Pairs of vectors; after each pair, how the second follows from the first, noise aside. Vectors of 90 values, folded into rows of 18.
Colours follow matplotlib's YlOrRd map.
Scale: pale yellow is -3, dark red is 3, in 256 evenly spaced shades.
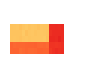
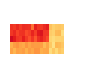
negated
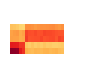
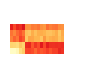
negated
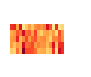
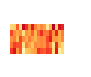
negated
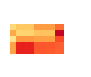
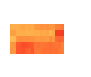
shrunk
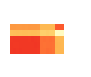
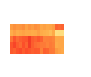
shrunk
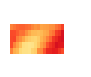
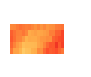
shrunk
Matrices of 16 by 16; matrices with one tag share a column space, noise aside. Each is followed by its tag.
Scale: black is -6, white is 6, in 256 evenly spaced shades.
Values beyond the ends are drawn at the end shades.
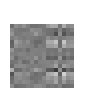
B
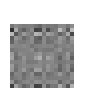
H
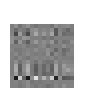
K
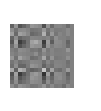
B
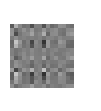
B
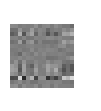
K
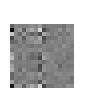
H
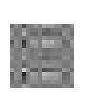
B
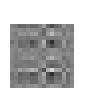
B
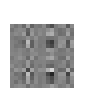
B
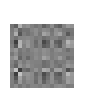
B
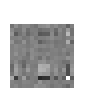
K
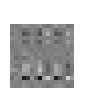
K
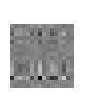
K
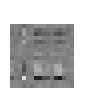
K
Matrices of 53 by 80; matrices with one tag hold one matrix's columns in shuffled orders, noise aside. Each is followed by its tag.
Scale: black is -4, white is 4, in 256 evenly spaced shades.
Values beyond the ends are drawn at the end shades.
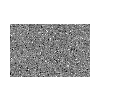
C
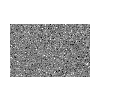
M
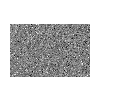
M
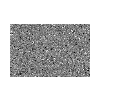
C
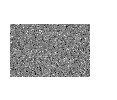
C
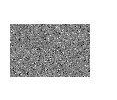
C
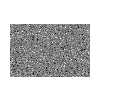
C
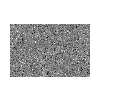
C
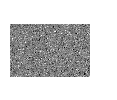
C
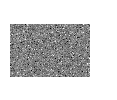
M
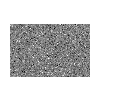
M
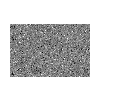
C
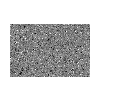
C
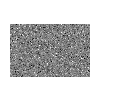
M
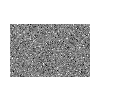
M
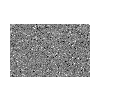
M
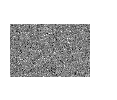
C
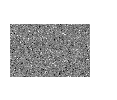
C
